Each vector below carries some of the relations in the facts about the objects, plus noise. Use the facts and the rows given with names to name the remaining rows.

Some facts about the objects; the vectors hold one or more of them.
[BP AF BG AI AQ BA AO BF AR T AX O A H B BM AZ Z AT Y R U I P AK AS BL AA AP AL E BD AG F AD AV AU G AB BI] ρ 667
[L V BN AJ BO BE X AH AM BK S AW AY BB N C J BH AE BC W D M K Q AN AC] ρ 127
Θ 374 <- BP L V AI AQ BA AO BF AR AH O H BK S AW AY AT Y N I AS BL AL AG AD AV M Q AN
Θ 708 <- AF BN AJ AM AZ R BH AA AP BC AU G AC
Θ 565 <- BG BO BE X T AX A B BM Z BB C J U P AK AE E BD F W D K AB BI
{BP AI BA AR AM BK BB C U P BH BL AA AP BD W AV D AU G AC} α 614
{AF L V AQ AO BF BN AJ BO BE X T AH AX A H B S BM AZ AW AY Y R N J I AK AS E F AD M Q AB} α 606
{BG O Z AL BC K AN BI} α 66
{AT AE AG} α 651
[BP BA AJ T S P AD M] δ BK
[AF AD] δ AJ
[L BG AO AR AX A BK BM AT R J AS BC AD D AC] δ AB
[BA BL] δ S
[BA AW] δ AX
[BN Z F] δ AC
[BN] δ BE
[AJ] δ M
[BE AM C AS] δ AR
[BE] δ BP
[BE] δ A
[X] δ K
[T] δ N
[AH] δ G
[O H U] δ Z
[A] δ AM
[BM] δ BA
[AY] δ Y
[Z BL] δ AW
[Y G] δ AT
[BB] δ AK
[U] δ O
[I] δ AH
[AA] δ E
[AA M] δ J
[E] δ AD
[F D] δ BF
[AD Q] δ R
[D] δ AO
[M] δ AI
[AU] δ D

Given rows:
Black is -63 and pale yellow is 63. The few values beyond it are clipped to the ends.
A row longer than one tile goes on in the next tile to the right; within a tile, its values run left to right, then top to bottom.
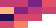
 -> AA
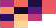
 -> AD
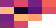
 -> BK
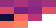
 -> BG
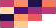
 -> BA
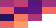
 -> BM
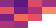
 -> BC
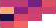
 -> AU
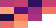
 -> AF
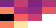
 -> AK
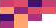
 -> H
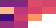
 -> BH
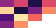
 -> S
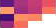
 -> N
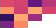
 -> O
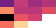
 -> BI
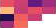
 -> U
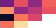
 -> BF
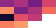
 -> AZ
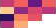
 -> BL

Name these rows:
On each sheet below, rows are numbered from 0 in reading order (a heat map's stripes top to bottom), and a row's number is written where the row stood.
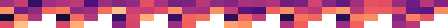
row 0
E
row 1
F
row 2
W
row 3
BO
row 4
AB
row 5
AE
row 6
AN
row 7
J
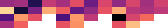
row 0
AJ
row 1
AS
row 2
BD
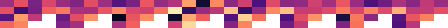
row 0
AO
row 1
D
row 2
K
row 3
BP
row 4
M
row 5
BB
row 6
Z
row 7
C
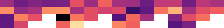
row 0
BE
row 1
AL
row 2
R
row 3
AM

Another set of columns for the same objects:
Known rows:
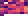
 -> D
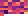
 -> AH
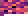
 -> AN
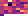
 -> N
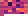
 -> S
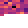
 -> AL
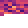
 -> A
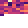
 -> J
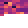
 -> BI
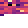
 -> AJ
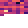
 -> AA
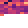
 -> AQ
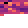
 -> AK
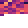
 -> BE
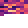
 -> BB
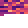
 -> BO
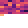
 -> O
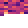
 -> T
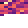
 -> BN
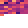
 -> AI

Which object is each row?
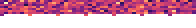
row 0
AC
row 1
AD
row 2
AP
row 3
BG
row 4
L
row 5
H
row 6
BL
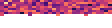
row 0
AM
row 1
P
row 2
G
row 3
AT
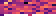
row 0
C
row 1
AR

